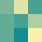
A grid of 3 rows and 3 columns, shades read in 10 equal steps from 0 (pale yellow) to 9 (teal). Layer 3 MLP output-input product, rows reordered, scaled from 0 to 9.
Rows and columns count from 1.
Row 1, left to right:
5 1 7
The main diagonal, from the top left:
5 7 0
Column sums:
17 17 10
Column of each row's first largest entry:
3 2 2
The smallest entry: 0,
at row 3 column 3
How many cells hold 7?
2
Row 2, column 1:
6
